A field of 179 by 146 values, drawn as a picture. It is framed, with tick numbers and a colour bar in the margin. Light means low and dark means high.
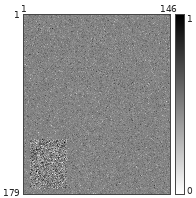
An odd patch, rougher than its surroundings, sits in the bottom left. Fine speckle covers the field. There is no overall slope. No single row or column stands out from its neighbours.
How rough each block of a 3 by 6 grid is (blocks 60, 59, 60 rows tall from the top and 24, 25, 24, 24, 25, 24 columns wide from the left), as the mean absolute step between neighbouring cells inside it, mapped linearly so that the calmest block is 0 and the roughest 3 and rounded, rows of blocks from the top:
000000
000000
330000
